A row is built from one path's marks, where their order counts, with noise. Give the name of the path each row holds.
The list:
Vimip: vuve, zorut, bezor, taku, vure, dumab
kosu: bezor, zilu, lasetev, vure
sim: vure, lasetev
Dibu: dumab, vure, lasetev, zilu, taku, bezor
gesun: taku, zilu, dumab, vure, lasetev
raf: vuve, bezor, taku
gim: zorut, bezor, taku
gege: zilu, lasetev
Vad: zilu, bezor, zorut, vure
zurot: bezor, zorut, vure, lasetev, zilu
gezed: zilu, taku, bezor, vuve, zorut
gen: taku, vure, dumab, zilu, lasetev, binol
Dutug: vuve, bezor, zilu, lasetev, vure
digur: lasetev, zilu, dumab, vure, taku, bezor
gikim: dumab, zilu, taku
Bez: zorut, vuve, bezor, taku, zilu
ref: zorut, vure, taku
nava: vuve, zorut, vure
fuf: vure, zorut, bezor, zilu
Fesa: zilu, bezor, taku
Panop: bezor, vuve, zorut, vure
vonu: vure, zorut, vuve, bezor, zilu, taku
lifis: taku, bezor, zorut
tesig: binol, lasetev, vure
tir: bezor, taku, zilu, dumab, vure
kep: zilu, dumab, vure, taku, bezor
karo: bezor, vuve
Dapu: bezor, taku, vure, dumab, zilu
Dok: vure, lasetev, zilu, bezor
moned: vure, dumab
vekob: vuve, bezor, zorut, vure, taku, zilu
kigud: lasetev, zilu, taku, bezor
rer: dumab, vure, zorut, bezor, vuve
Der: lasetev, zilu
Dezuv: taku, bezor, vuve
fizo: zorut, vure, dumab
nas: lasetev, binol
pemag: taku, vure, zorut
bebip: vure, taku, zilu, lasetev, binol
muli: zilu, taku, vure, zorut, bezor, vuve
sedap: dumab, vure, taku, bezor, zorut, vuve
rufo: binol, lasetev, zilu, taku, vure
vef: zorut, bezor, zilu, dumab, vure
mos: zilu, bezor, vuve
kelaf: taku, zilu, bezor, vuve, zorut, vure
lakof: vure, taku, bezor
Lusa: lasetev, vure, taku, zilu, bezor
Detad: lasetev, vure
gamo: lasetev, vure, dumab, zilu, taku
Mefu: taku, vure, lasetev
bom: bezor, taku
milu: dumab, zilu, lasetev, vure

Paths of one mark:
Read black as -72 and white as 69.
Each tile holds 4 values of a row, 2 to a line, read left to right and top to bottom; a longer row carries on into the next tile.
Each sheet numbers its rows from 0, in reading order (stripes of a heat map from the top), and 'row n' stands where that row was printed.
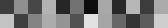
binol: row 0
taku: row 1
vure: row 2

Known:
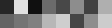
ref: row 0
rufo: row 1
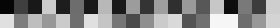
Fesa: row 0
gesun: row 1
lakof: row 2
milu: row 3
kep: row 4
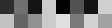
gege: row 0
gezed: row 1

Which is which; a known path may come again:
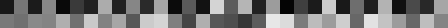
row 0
zurot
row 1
tir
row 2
gen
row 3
karo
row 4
Detad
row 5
Fesa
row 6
gesun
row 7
Dapu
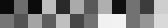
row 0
Panop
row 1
sedap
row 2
kep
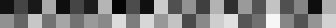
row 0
bom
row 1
kosu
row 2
gezed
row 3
rufo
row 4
milu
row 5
kigud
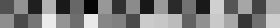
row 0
digur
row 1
lifis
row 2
Mefu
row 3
gege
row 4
tesig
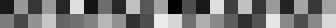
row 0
lakof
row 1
ref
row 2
moned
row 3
mos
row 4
sim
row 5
bebip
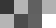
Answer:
Dibu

